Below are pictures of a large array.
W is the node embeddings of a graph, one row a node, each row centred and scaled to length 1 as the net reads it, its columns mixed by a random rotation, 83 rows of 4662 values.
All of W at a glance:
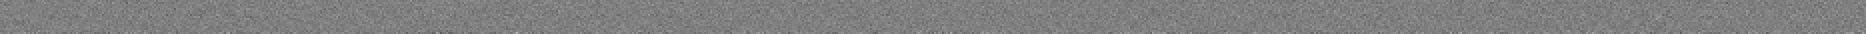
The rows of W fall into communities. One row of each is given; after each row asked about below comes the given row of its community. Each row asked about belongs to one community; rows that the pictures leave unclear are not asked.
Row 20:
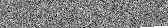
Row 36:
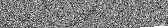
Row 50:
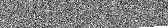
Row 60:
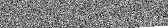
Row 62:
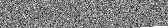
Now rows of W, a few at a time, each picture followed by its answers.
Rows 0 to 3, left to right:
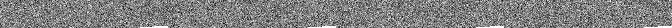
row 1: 36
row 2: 36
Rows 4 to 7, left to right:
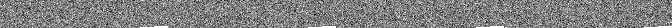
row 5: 20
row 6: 62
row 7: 62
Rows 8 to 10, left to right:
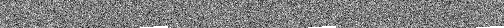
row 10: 36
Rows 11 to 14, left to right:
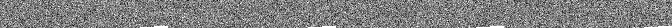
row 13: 62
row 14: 50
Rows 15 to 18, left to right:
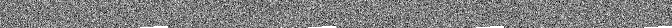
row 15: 62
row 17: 20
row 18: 20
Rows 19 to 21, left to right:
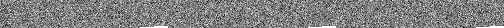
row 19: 36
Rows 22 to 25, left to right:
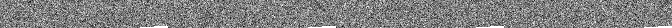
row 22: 20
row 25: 20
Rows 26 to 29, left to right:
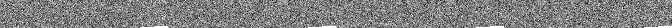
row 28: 50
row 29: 36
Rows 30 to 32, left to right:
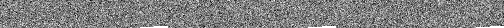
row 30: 50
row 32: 50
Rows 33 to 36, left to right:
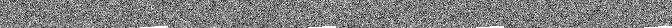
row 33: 50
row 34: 36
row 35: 36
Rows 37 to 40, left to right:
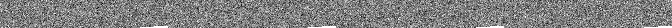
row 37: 62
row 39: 36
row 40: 20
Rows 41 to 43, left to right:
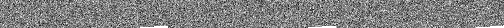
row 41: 20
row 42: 60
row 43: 50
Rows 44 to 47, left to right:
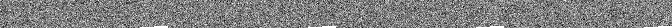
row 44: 36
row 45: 20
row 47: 36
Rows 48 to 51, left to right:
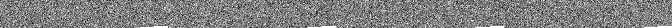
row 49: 62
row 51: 62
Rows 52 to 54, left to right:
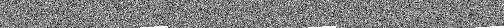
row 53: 60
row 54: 62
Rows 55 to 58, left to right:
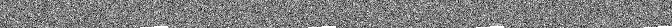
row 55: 36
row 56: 60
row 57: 36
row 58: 50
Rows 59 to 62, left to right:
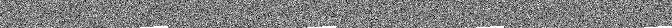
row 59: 62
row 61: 50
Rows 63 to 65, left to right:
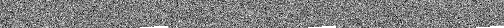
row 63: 36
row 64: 62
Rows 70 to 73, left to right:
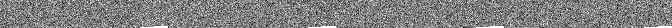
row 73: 20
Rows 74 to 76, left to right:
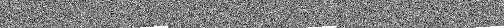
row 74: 62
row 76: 62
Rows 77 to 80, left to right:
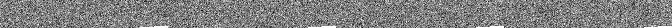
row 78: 62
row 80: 60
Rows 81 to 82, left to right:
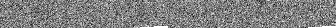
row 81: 60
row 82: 60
